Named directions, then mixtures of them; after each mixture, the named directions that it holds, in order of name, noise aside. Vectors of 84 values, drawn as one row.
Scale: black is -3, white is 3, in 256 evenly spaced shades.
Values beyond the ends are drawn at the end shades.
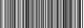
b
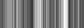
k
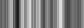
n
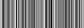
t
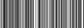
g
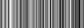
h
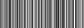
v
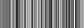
n, t, v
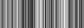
k, t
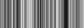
k, n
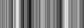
k, n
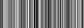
g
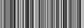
b, g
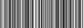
b, g, v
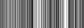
k, v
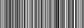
v
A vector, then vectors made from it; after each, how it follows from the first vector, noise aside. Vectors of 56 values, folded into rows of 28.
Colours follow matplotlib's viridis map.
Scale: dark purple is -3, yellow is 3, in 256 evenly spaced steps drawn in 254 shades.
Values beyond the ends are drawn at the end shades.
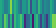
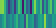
reversed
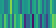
copied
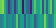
reversed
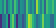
wrapped around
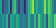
wrapped around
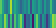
copied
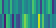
wrapped around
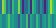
wrapped around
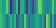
wrapped around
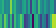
copied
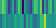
reversed
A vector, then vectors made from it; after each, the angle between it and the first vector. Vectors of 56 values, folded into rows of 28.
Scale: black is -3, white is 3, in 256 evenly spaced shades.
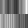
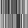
partly aligned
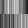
nearly opposite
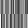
orthogonal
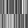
partly aligned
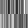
partly aligned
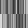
partly aligned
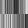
nearly parallel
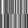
orthogonal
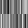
partly aligned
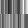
partly aligned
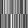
orthogonal
